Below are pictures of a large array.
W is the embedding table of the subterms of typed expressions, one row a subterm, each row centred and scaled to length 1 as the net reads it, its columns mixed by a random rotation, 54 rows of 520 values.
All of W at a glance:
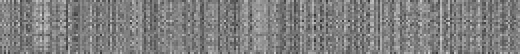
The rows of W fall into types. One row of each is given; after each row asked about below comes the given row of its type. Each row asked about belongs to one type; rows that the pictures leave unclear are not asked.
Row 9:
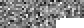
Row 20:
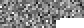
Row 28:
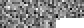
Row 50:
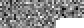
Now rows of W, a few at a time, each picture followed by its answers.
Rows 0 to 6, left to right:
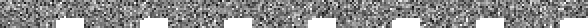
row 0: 9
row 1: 9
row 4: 50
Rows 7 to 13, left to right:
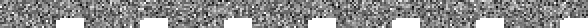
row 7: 20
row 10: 20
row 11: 50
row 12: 28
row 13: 9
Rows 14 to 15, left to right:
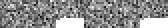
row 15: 28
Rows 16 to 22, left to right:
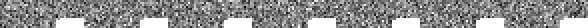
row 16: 28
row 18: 28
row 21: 20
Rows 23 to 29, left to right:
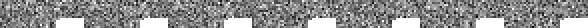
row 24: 9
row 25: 9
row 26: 28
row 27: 20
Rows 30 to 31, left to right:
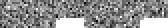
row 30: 28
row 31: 9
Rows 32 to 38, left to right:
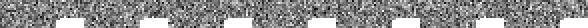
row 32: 28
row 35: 50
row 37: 9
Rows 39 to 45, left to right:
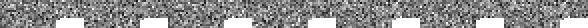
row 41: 28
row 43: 9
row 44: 20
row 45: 9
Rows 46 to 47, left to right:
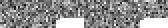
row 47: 28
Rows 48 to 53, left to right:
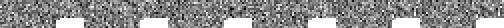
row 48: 20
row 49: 28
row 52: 50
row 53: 50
